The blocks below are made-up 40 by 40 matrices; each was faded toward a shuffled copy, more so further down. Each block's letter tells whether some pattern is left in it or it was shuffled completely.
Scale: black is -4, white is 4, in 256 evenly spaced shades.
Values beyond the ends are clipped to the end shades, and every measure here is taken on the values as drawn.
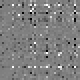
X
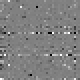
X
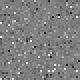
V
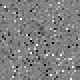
V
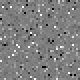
V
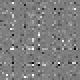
X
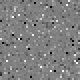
V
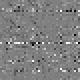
X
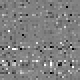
X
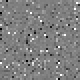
V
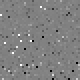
V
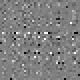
X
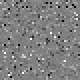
V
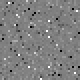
V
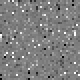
V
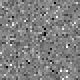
V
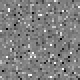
V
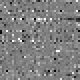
X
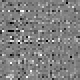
X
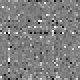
X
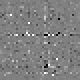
X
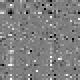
X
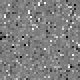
V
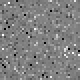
V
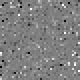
V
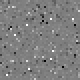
V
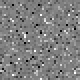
V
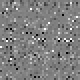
X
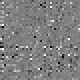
X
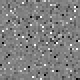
V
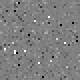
V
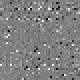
X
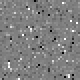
V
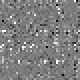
X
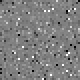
V
